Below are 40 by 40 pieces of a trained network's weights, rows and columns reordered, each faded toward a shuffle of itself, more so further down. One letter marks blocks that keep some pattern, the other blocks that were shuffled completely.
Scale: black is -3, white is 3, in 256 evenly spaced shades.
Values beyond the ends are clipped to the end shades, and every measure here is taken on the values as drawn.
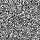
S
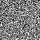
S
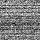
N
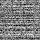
N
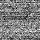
N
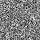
S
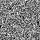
S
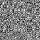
N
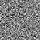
N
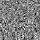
N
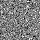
S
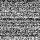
N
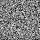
S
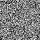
S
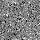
S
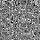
N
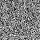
S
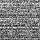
N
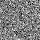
S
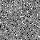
S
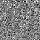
N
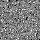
S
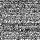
N
